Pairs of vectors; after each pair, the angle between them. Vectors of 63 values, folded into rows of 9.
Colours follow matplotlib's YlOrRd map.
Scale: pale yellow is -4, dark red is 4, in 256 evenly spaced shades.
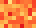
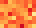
nearly parallel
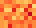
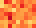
orthogonal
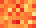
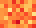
nearly parallel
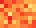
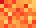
nearly parallel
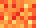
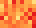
partly aligned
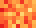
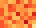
partly aligned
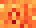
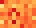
nearly parallel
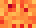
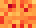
nearly parallel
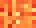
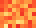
partly aligned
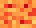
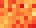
partly opposed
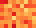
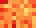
nearly parallel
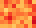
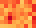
nearly parallel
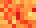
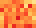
partly aligned
